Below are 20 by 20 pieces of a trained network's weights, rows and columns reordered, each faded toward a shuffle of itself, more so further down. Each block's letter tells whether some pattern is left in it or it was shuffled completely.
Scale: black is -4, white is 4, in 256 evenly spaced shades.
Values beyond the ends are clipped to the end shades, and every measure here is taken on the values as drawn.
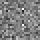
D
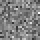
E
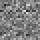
D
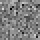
E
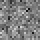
E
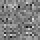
D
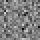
D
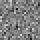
E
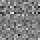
D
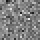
E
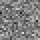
E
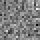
D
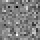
D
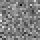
E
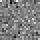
E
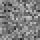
D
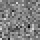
E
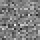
D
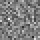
D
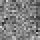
D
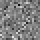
E
